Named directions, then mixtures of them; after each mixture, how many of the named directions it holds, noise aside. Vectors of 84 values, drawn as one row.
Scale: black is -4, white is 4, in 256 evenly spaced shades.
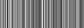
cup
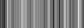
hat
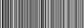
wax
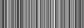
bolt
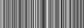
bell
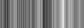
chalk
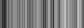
three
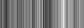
one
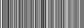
two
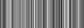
three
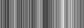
one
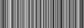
three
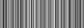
two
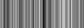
two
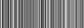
one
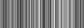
three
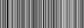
three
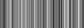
three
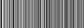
one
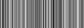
three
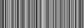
three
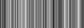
two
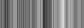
one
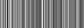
one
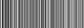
one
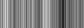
one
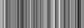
two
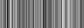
three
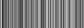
three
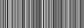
one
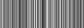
one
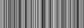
two
